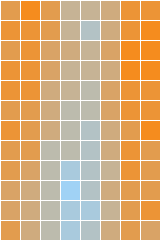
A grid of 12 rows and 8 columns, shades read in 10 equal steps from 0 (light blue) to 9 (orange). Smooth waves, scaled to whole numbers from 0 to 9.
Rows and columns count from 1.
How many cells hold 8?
18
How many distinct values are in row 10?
6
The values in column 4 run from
0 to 5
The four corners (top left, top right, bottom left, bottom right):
7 8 7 6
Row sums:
52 51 54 53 50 47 46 42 38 35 35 36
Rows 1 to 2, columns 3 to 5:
7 4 4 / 7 4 2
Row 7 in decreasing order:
9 8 7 7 5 5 3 2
